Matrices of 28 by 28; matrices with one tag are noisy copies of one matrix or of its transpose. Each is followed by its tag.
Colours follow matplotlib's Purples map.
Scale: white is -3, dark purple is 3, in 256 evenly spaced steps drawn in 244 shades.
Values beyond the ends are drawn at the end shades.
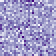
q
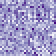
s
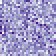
q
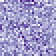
q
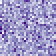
q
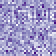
s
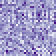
s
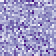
q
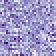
s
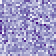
q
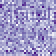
s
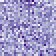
q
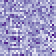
s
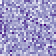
q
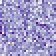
q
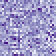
s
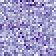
q
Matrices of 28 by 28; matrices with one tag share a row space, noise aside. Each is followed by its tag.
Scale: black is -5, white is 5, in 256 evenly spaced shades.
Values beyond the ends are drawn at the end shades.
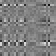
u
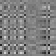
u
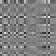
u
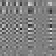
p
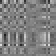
u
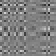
u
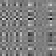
p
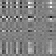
p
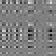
p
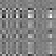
p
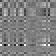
u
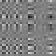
p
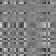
u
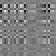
u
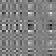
p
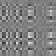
p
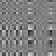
p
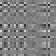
u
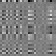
p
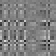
u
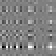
p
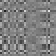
u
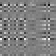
u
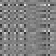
u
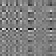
p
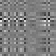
u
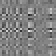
p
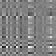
p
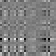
u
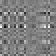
u
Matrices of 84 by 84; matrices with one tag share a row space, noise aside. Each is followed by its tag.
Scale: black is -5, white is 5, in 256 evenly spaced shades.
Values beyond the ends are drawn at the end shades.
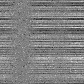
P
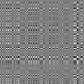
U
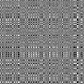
U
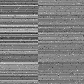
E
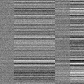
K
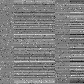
K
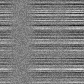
P
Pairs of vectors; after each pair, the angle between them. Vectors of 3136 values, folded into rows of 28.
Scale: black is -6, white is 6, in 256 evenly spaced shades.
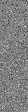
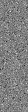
orthogonal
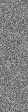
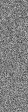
orthogonal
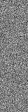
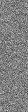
orthogonal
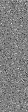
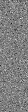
nearly opposite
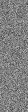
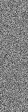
partly opposed
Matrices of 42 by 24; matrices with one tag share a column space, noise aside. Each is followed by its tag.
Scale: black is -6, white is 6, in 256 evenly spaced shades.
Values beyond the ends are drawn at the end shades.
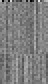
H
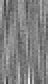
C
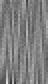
C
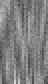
C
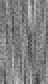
C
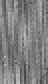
C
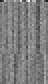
H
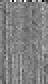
H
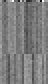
H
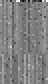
H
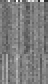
H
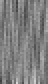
C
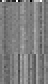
H
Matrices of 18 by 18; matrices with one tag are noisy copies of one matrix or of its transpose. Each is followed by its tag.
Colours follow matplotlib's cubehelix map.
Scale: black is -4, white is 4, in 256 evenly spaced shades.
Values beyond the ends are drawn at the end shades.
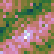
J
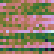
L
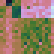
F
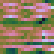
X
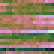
L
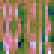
X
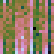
L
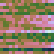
L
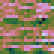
X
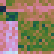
F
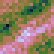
J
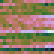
L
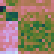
F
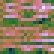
X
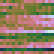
L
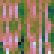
X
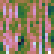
X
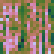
X
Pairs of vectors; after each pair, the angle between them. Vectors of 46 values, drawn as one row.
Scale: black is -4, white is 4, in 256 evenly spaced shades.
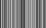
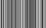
nearly opposite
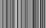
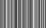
nearly opposite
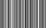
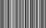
nearly parallel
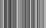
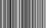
partly aligned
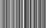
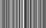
nearly parallel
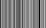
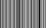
nearly parallel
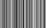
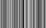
partly aligned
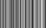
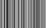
partly opposed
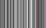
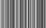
partly aligned
